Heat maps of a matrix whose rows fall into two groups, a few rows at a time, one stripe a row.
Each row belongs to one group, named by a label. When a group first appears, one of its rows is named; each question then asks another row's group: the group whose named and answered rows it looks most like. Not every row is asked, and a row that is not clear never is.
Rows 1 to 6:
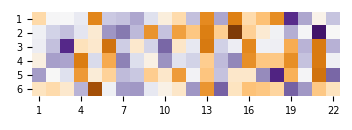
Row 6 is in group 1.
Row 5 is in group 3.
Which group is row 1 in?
1
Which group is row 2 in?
1
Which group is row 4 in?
3
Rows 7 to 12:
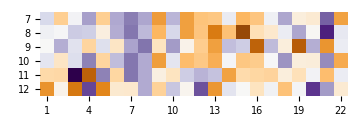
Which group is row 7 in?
1
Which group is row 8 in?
1
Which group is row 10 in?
1
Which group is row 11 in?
3
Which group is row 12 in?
1
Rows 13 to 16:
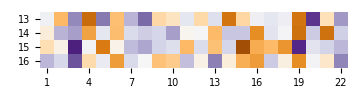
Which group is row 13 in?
3
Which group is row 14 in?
3
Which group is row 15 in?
1
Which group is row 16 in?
3
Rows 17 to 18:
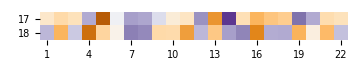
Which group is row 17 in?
1
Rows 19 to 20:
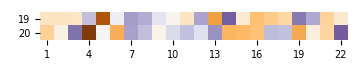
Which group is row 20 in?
3
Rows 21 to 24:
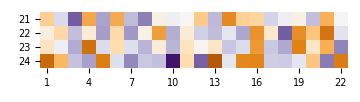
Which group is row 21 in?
3
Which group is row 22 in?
3
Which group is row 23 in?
3
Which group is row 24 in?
1
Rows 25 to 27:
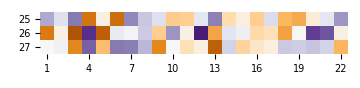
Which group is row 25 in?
3
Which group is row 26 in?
1
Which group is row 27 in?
1
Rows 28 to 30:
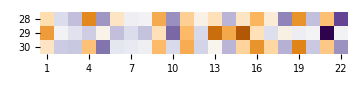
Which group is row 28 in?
3
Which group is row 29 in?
1
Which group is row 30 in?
3
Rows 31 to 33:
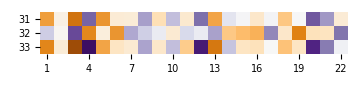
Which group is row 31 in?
1
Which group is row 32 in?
3
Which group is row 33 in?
1
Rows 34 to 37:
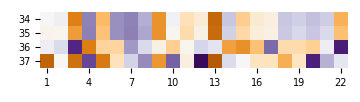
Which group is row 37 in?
1
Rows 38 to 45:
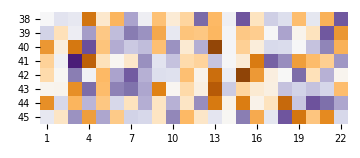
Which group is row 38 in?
3
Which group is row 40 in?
1
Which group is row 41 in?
3
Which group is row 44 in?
1
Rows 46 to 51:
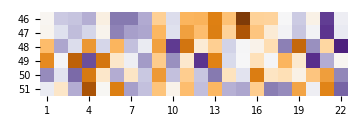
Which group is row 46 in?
1
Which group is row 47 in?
1
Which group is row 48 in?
3
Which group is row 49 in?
1
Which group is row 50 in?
3
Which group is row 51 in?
3
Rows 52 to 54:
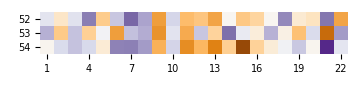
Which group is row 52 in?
1
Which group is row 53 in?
3
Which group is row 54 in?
1
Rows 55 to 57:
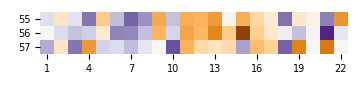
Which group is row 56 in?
1
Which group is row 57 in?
3
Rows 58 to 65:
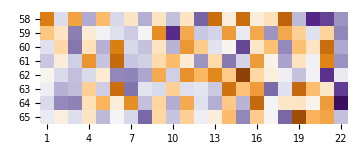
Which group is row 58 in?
1
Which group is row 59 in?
3
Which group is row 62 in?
1
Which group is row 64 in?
3
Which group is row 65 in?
3
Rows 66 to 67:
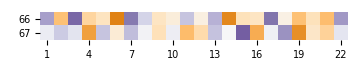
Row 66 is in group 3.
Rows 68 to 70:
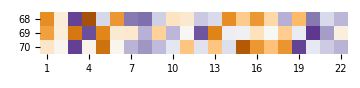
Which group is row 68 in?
3
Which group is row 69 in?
1
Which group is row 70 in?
1
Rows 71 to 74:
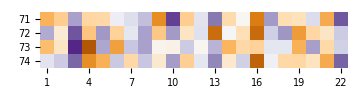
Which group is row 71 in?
3
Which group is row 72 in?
3
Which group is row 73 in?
3
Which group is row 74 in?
3
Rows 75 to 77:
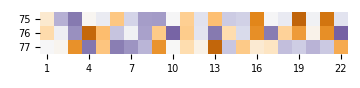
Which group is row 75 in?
3
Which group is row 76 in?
3
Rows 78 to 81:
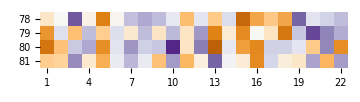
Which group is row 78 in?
1
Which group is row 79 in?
1
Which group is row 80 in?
1
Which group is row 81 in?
3
